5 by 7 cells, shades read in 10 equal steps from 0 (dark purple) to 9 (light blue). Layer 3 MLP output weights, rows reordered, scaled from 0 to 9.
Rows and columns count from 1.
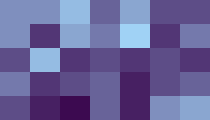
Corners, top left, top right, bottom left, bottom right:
6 3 3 7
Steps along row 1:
same up down up down same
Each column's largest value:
6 8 8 5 9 6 7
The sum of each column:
23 19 20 20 20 17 21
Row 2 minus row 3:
3 -6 5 2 7 -1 3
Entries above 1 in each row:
7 7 7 6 4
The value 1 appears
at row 4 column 5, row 5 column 2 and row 5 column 5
